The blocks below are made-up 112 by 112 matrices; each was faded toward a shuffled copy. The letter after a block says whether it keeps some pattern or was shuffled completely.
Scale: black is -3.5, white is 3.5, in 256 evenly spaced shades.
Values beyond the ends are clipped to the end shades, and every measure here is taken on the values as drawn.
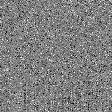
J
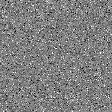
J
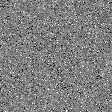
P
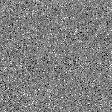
J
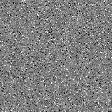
J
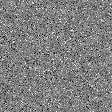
P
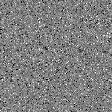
J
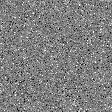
P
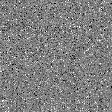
J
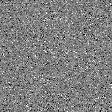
J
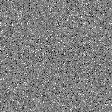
J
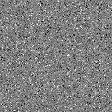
J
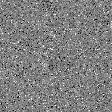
J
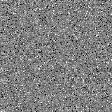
J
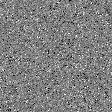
P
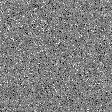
P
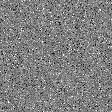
P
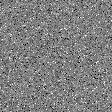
P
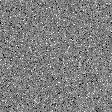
P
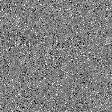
J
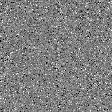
J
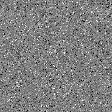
J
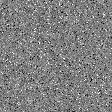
P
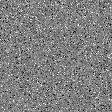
P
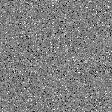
J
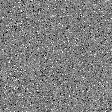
P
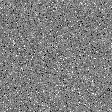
P
